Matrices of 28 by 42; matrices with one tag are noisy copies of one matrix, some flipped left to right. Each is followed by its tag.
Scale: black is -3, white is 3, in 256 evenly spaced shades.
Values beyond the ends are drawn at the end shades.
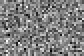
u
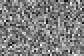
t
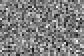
u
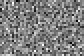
t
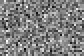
u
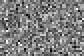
u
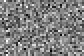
u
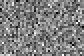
t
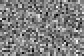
u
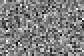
u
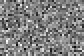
u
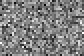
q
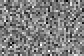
t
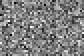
q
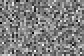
t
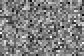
q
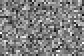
q
